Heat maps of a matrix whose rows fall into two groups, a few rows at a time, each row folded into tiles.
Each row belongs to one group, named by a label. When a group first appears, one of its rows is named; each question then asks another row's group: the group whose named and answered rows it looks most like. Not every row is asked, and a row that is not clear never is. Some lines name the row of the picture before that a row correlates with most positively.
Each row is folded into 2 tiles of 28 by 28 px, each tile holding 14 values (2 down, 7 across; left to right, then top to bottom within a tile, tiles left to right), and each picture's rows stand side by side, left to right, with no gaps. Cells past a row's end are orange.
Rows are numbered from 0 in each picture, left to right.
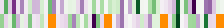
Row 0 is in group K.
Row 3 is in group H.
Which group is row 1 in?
K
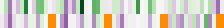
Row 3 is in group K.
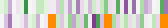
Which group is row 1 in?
K
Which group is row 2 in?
K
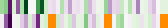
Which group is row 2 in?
H
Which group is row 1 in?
K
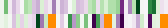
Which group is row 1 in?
K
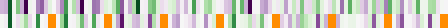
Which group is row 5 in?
K
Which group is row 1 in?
H
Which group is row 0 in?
H
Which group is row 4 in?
H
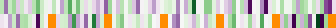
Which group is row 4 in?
H
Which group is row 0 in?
K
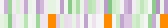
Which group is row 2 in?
K
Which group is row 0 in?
H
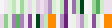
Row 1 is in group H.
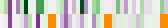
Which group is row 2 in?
K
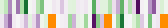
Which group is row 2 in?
H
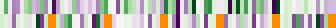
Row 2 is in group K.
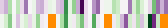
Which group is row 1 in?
H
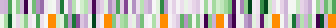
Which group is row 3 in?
K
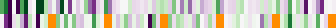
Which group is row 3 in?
K
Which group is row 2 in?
K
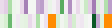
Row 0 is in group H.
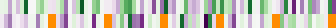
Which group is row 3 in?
K
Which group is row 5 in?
K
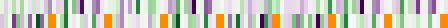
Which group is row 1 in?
H
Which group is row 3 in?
H
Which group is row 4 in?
K
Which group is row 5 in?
K
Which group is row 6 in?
H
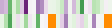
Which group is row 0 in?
H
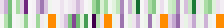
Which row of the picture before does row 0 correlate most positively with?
0
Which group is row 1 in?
K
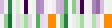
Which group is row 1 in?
H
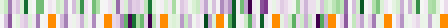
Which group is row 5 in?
K
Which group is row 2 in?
K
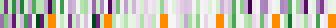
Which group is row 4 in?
H
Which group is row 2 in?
K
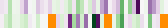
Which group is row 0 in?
H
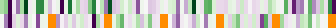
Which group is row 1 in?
K
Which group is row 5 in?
K
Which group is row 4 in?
K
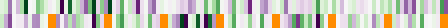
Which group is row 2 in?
H
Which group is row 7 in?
K
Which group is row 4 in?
H
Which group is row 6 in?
K
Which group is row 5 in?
K
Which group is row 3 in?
K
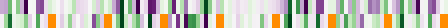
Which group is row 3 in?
K
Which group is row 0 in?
H
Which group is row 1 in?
K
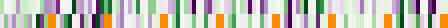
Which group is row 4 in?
H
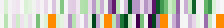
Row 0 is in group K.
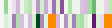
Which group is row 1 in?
K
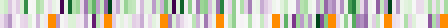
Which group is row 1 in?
K
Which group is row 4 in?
H
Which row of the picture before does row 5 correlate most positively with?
0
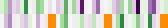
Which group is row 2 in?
H
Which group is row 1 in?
H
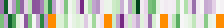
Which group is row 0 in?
K
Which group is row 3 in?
H
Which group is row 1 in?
H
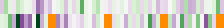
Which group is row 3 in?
K
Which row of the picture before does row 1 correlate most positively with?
2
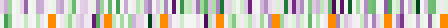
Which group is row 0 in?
H
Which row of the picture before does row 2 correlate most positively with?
0
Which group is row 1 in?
K
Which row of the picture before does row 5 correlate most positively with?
3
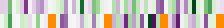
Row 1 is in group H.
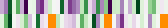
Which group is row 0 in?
H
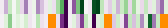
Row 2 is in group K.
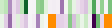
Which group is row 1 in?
K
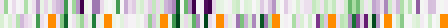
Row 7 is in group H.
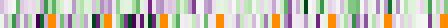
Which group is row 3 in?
H
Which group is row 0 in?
K
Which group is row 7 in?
K
